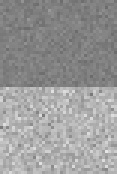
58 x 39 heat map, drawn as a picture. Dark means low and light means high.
The table splits into 2 rows of 1 panel. Panel 1,1: middling, fine-grained, faint in contrast. Panel 2,1: high, fine-grained.
